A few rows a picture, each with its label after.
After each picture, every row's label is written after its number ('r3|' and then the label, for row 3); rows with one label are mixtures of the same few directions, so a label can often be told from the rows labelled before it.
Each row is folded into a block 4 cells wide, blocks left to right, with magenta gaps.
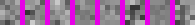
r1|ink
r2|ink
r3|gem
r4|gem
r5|gem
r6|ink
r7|ink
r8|ink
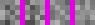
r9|ink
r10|ink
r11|ink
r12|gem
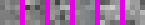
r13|gem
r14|ink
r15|gem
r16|gem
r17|ink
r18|gem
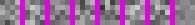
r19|ink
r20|ink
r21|gem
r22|gem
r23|gem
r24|ink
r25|gem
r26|ink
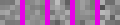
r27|ink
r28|gem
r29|gem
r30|gem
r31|ink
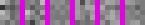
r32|ink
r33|ink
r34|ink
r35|gem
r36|gem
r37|ink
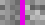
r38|ink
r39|gem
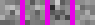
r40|gem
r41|gem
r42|gem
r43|gem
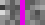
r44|ink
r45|gem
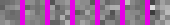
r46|gem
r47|ink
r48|ink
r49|ink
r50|gem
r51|ink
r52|ink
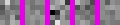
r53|gem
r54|gem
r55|ink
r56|ink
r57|gem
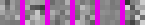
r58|gem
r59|gem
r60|ink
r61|ink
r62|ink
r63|ink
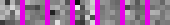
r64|gem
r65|ink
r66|ink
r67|ink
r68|ink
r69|ink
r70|ink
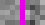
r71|ink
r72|ink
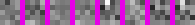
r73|gem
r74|gem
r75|ink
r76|gem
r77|gem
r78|gem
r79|gem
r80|gem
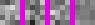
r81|ink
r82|ink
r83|ink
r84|gem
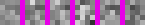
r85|gem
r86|gem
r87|gem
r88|ink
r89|gem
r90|ink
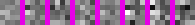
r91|ink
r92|ink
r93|gem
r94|ink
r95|ink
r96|ink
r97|ink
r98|ink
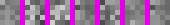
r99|ink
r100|ink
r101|ink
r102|ink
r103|ink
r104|ink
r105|ink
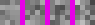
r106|ink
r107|gem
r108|ink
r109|ink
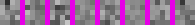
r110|gem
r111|ink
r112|ink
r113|gem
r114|ink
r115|gem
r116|gem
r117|gem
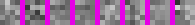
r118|gem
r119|gem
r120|ink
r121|ink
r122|ink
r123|ink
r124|ink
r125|ink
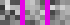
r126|gem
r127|gem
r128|ink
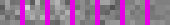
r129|gem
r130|gem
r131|gem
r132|ink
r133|ink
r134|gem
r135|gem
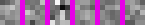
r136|ink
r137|ink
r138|gem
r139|gem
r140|gem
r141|gem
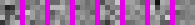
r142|ink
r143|ink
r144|ink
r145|ink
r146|ink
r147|gem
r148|gem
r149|ink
